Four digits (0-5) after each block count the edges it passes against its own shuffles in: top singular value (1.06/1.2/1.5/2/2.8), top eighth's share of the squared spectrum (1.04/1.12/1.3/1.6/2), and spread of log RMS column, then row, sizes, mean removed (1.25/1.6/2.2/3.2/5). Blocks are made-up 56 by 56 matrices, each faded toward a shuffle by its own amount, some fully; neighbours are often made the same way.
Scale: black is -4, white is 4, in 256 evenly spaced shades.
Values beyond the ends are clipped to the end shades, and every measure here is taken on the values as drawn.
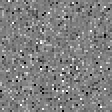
1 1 0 0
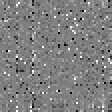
3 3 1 0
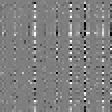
5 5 3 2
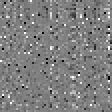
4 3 1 1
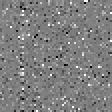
3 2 1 0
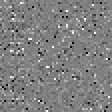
3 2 1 0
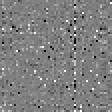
4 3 1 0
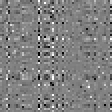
5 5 3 3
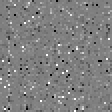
2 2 1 0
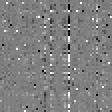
4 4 2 0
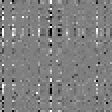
5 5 3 2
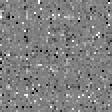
3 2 2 1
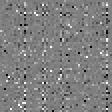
4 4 2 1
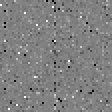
2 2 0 0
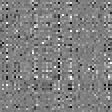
4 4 3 2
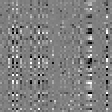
5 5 3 3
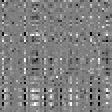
5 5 3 3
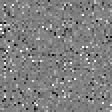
3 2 1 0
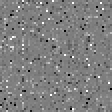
2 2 0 0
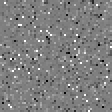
0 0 0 0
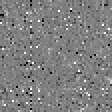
3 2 1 0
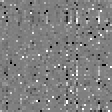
3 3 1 1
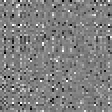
4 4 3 2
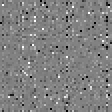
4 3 1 1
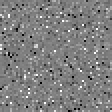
0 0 0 0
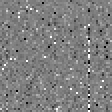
3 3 1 0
